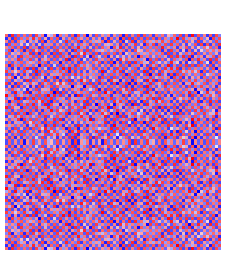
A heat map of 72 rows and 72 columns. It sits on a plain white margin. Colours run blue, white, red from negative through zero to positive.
Slope: none. Seam: none. Histogram: two levels. Grain: checkered. Mirror symmetry: top to bottom.
